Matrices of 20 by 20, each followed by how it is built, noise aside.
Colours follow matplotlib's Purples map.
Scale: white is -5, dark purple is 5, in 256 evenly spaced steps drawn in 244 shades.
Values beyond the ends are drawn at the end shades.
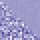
lower triangular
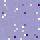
sparse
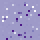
sparse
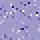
sparse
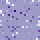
sparse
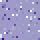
sparse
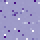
sparse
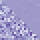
lower triangular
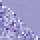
lower triangular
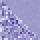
lower triangular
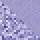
lower triangular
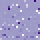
sparse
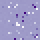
sparse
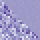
lower triangular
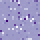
sparse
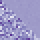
lower triangular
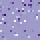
sparse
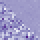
lower triangular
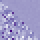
lower triangular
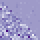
lower triangular
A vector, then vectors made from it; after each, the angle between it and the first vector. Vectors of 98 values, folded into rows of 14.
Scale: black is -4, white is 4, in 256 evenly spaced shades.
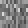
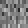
nearly opposite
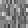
nearly parallel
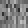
nearly opposite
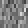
partly opposed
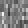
partly aligned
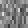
nearly parallel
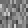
partly opposed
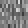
partly aligned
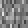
partly aligned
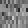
nearly opposite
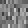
nearly opposite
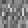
orthogonal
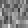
partly opposed
